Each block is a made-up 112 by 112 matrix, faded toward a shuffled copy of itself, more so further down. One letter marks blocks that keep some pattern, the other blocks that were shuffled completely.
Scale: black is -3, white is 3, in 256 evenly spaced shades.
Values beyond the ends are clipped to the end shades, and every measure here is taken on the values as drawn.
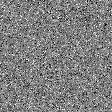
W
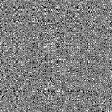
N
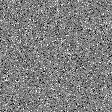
W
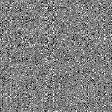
N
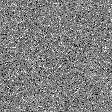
W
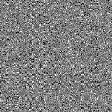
N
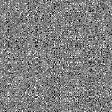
N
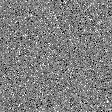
W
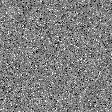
W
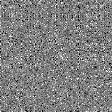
N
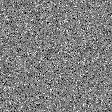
W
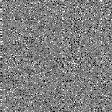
N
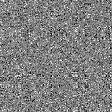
N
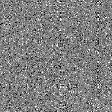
N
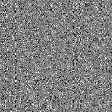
N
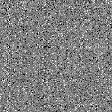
N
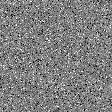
W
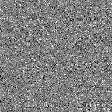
N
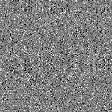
N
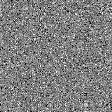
N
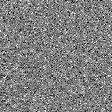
N
